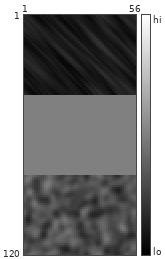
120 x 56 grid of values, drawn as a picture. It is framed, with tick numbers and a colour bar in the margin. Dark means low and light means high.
The table splits into 3 rows of 1 panel. Panel 1,1: very low, slanting down to the right, faint in contrast. Panel 2,1: middling, flat. Panel 3,1: low, blotchy.
